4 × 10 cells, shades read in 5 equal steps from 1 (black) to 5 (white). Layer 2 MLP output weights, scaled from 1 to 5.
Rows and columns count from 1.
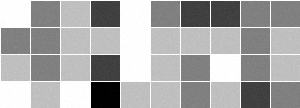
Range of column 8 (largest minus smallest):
3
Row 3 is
4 3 4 2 5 4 3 5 3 4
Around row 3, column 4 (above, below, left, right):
4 1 4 5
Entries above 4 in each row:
2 1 2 2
